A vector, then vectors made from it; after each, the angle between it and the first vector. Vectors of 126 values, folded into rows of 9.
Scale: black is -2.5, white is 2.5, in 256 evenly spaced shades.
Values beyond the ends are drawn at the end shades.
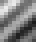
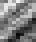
nearly parallel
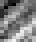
nearly opposite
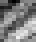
nearly opposite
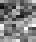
partly opposed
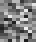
orthogonal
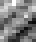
nearly parallel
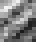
nearly parallel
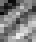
nearly opposite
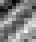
nearly opposite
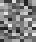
orthogonal
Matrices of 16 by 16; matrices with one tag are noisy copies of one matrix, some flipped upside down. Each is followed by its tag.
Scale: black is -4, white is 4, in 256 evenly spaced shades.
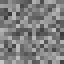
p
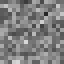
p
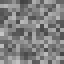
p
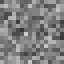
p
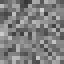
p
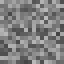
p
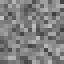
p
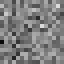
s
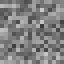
p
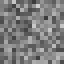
s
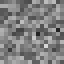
p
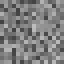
s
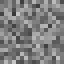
s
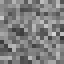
p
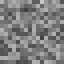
p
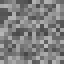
p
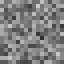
p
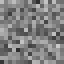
p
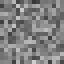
s
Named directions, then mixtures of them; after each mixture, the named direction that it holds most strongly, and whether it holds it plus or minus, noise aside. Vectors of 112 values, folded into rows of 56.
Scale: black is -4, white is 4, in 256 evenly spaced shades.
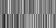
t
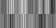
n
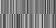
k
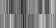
n, minus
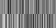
t, minus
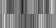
n, minus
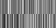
t, plus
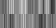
n, plus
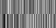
t, plus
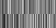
t, plus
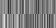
t, minus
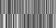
k, minus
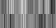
n, plus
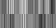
n, plus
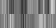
n, minus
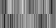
n, plus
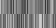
k, plus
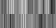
n, plus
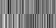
t, minus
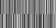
k, minus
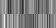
t, minus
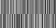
k, plus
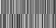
k, plus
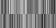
n, plus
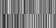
t, plus
